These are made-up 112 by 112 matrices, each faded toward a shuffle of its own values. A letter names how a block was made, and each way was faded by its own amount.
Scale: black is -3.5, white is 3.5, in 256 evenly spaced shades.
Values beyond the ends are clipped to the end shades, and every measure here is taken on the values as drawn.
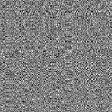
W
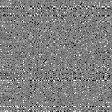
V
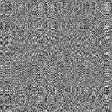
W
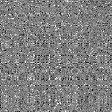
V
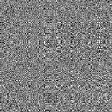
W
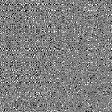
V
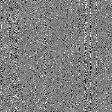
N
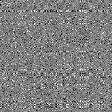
V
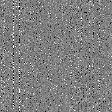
N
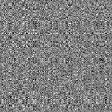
W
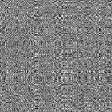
W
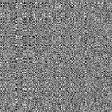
W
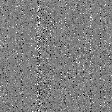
N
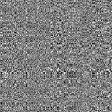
W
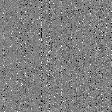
N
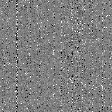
N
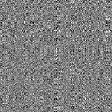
W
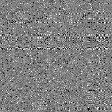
V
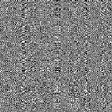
W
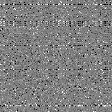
V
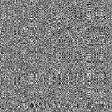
W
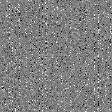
N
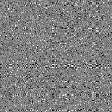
V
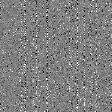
N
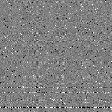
V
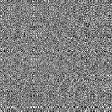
W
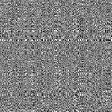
W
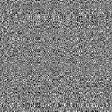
W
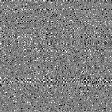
V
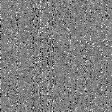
N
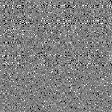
V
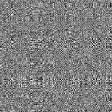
W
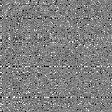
V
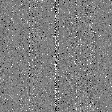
N
